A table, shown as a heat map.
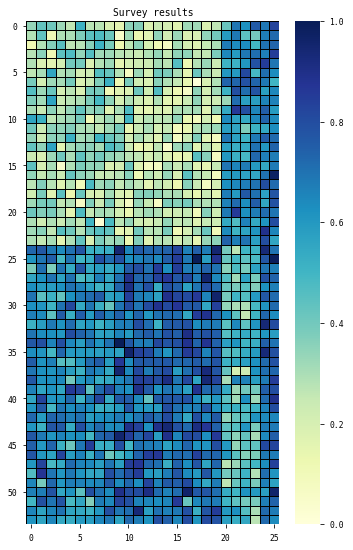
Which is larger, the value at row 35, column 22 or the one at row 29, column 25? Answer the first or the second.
the second
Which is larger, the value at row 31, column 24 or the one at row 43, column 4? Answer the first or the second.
the first
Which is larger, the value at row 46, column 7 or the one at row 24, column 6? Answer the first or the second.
the first
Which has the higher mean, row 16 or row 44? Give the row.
44
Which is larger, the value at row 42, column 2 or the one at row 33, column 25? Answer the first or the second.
the first
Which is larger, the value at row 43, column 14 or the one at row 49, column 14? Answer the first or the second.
the first
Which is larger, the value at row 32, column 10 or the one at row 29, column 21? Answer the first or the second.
the first
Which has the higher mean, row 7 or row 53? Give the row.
53
